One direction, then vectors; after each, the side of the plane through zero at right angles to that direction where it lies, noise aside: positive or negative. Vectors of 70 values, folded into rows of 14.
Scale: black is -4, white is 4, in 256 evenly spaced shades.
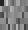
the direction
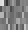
negative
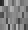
positive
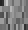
positive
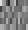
negative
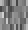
negative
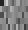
positive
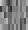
negative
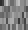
positive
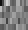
positive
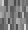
negative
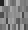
positive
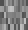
positive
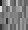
positive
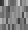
positive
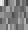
negative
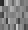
positive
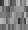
positive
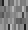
positive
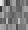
negative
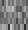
positive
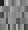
positive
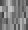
positive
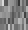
negative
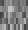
positive
